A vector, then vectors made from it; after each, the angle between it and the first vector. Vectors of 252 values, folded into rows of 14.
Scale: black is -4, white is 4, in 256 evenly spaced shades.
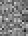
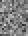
partly aligned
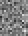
nearly opposite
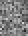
nearly parallel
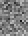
partly opposed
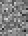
nearly parallel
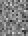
partly aligned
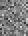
partly opposed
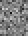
partly aligned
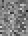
orthogonal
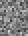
partly aligned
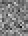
partly aligned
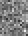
nearly opposite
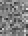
nearly opposite
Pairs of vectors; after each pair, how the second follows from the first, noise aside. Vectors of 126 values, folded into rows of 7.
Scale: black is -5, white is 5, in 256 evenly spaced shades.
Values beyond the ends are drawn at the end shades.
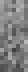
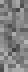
sign-scrambled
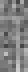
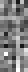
scaled up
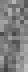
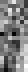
scaled up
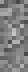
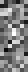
scaled up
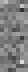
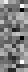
scaled up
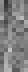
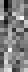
scaled up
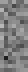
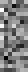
scaled up
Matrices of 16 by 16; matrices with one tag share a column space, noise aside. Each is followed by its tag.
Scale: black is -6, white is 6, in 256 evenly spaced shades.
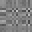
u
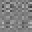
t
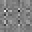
u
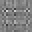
u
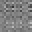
t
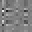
u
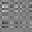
t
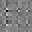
u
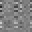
t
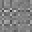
u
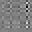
t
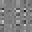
u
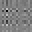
u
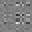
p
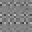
p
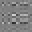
p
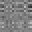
t
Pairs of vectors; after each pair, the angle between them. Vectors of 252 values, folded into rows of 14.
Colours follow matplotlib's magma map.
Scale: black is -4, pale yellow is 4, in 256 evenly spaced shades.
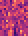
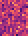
orthogonal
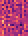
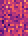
nearly opposite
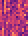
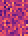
partly opposed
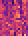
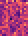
partly opposed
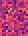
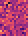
partly aligned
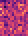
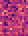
partly aligned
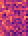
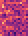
nearly parallel
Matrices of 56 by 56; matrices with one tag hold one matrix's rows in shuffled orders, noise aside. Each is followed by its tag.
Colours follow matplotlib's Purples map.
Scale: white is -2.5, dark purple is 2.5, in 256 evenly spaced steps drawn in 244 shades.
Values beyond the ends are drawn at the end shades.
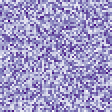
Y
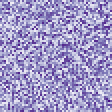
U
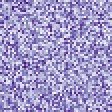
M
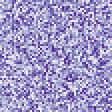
U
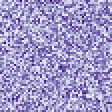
U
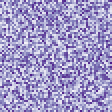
U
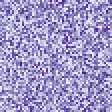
U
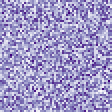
Y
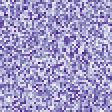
M
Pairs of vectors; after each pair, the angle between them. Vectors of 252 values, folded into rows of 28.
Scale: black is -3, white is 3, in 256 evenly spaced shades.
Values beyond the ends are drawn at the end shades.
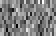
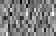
orthogonal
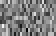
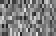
nearly opposite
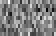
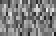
nearly opposite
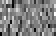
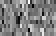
orthogonal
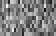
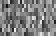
nearly opposite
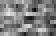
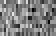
partly aligned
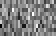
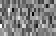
nearly opposite
